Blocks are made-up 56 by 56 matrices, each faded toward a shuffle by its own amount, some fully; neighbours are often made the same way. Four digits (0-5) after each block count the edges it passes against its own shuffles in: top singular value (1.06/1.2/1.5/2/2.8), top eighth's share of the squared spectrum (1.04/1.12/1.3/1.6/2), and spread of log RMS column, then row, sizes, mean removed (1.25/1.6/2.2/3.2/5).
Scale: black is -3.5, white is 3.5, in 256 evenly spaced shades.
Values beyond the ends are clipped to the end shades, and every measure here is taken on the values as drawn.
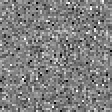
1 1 0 0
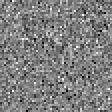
2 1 0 0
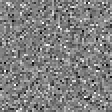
0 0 0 0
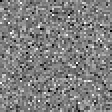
0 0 0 0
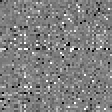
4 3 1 2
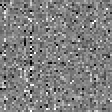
2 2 2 0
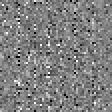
1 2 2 0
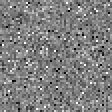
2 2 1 0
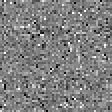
3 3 1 1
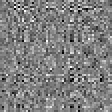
4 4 3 3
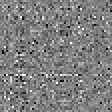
4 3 1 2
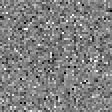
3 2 0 0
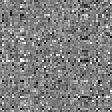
4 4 2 2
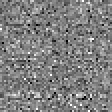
3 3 1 2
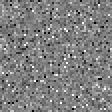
0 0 0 0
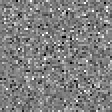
2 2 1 0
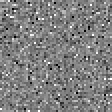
2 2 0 0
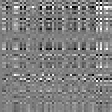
5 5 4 4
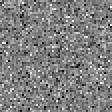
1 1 0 0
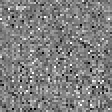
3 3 1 1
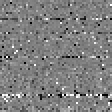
3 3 0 2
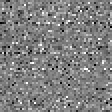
2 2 0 2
